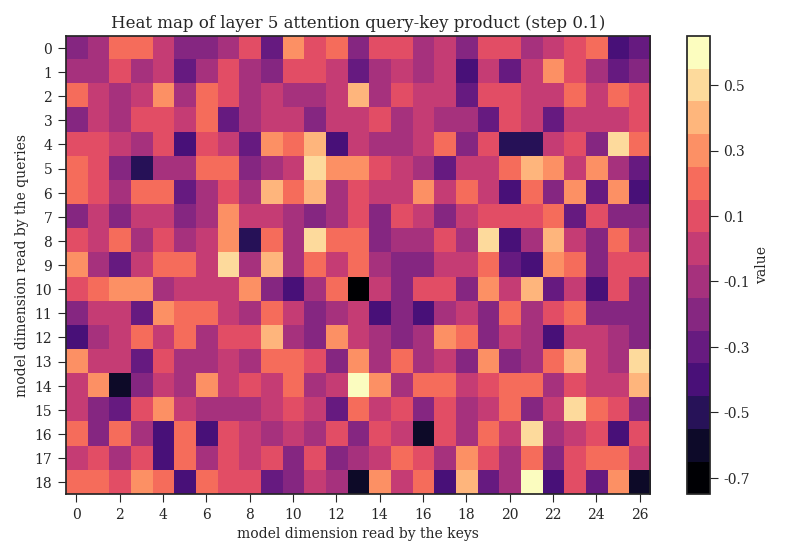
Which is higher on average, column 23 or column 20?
column 23
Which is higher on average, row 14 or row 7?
row 14
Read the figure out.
Title: Heat map of layer 5 attention query-key product (step 0.1)
x-axis: model dimension read by the keys, ticks 0 2 4 6 8 10 12 14 16 18 20 22 24 26
y-axis: model dimension read by the queries, ticks 0 1 2 3 4 5 6 7 8 9 10 11 12 13 14 15 16 17 18 (0 at the top)
Colour bar: value, ticks -0.7 -0.5 -0.3 -0.1 0.1 0.3 0.5
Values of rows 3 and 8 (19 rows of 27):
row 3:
-0.2 0 -0.1 0.1 0.1 0 0.2 -0.3 -0.1 0 0 -0.2 0 0 0.1 -0.1 0 -0.1 -0.1 -0.3 0.1 0 -0.3 0 0 0 0.1
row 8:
0.1 0 0.2 -0.1 0.1 -0.1 0 0.3 -0.5 0.2 -0.1 0.5 0.2 0.2 -0.2 -0.1 -0.1 0.1 -0.1 0.5 -0.4 -0.1 0.4 0 -0.2 0.2 -0.1
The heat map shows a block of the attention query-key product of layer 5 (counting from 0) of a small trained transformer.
